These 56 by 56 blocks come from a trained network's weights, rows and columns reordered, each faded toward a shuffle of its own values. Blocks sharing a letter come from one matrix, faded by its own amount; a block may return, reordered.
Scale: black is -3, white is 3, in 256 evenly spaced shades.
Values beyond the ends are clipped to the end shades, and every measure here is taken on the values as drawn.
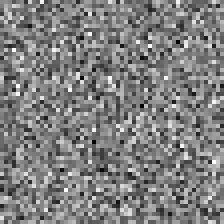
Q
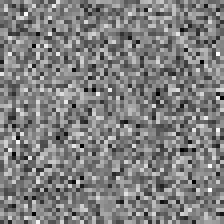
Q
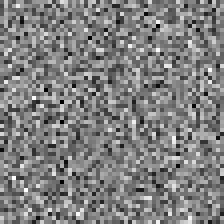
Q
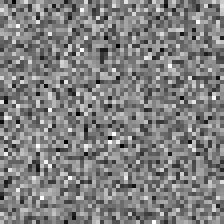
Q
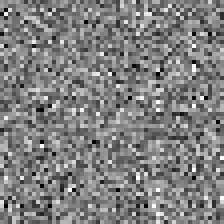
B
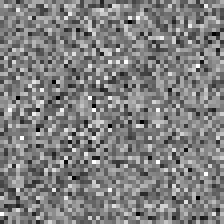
B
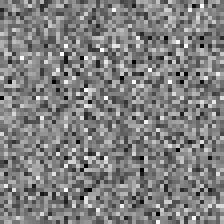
B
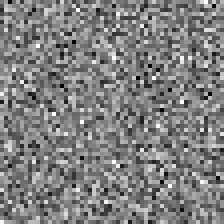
Q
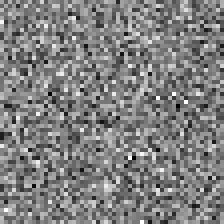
Q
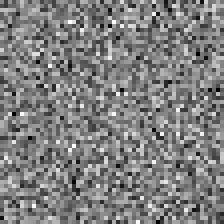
Q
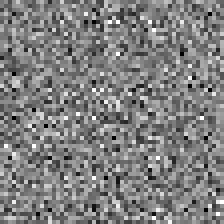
B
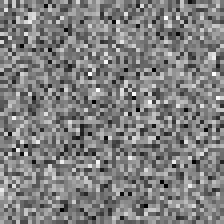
Q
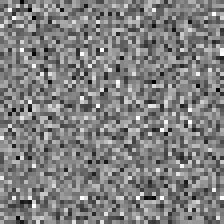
B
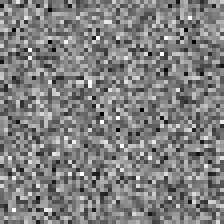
Q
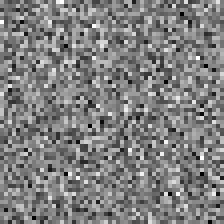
Q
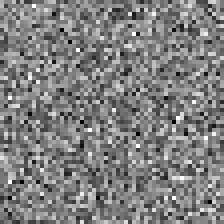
Q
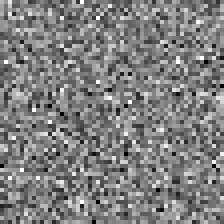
B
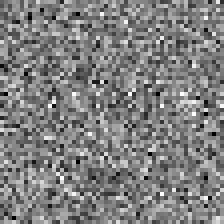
B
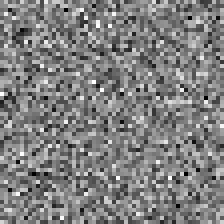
Q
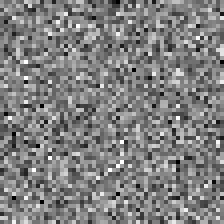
B
